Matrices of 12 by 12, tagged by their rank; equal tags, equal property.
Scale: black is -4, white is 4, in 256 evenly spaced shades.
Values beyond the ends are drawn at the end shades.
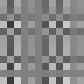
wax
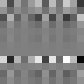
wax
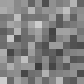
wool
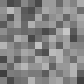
wool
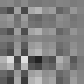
wax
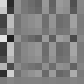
wax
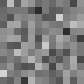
wool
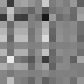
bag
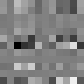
bag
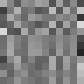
bag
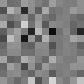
bag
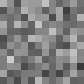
wool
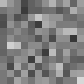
wool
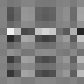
wax
